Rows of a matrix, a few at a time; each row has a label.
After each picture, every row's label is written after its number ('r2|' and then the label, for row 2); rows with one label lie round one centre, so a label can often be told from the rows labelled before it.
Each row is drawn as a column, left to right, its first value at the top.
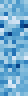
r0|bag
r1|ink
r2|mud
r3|ink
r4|mud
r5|bag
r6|bag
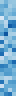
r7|ink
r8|mud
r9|bag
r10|bag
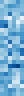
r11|bag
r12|bag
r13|ink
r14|mud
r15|mud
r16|ink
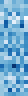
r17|mud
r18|bag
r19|ink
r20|mud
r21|ink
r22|bag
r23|ink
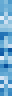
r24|ink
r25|mud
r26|ink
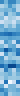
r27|mud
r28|ink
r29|mud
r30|mud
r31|ink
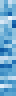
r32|ink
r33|ink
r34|ink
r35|bag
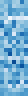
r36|bag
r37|mud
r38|ink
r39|bag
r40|ink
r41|mud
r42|ink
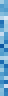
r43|bag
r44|ink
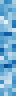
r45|ink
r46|mud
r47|mud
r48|bag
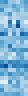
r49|mud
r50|mud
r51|bag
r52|mud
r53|bag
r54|mud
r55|mud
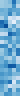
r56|bag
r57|bag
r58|ink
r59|mud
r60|ink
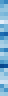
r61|mud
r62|mud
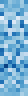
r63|ink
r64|mud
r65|bag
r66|mud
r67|ink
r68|bag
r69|mud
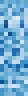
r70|ink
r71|bag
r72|mud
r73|ink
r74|ink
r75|bag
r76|mud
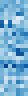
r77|bag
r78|mud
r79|bag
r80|mud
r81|ink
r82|ink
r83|mud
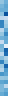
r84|bag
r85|ink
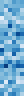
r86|ink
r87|mud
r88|bag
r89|ink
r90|mud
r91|mud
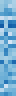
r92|bag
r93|ink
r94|bag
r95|bag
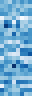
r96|ink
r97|bag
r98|bag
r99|mud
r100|bag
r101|ink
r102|ink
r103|ink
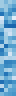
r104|ink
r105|bag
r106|bag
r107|bag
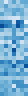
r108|bag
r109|bag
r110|bag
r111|ink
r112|bag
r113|bag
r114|mud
